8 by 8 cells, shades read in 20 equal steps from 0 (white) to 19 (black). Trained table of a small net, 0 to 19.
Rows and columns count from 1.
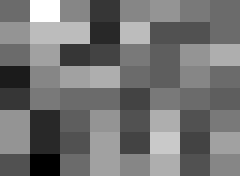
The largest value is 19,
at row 8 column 2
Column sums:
91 82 83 84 85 71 91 77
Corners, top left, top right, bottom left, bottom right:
11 11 13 9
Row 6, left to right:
8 16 12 8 13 6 13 10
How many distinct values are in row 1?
6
